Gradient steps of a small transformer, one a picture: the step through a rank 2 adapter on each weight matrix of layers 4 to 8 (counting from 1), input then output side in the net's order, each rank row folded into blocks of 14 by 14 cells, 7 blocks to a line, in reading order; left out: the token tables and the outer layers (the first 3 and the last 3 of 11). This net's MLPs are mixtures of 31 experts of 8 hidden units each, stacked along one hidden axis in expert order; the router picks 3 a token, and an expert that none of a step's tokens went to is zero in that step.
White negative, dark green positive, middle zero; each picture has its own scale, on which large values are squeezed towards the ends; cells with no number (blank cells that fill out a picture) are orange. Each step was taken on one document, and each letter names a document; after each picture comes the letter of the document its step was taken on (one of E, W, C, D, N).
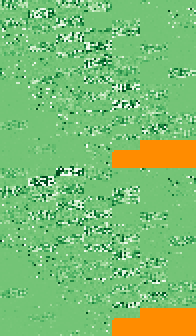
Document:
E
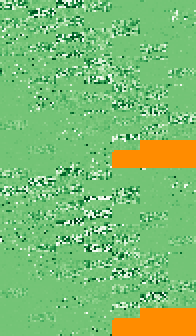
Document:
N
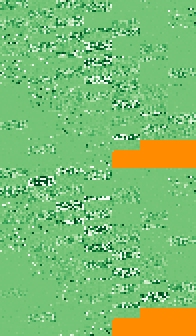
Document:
E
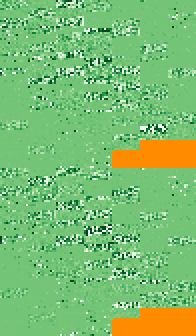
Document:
N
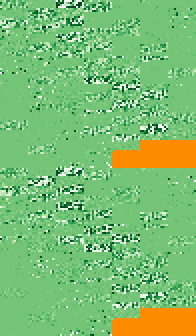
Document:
N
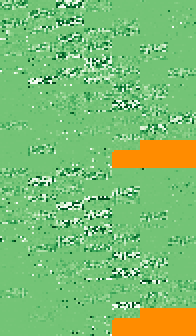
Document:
N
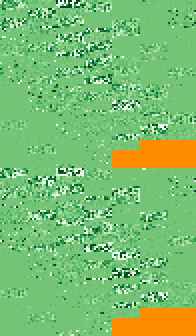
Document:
E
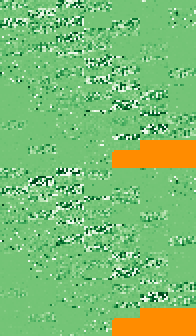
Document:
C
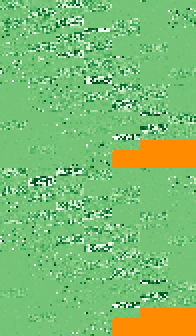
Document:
E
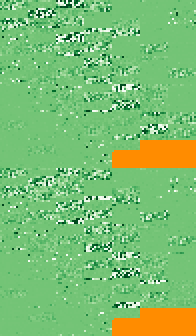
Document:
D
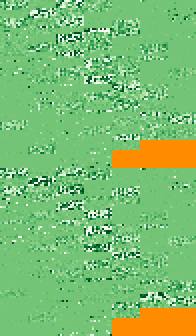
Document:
N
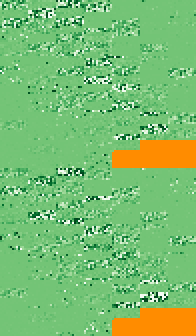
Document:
C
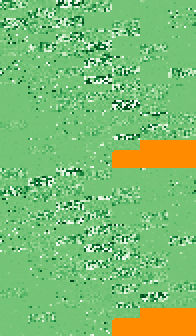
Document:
E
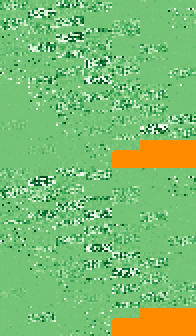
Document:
E
